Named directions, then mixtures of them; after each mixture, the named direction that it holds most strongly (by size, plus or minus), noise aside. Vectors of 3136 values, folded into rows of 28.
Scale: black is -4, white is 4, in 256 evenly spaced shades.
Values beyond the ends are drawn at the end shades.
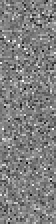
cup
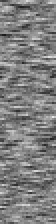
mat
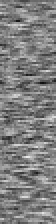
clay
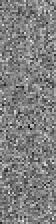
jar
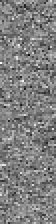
cup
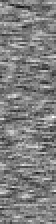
mat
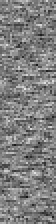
clay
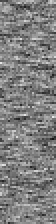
mat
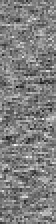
clay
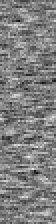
clay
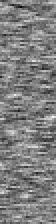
mat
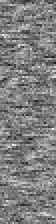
mat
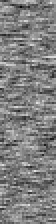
mat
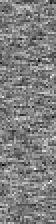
mat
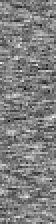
clay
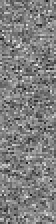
cup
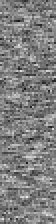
clay
